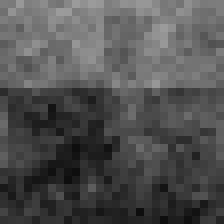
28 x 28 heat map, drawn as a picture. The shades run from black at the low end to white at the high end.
Seam: horizontal, 40% of the way down, the top part higher. Grain: blotchy. Average level on the scale: 30%. Slope: up to the top.
